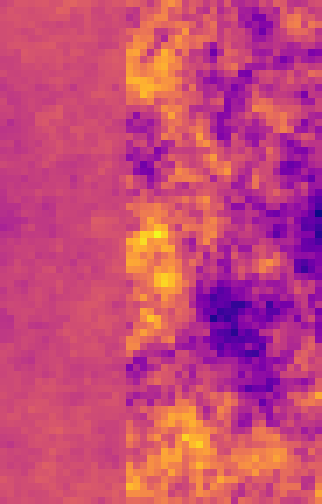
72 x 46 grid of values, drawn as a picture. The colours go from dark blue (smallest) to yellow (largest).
Ninth with the lowest average: middle right. Stripes: none. Grain: blotchy. Average level on the scale: 50%. Lone odd cells: none. Seam: vertical, 40% of the way across, the left part calmer.
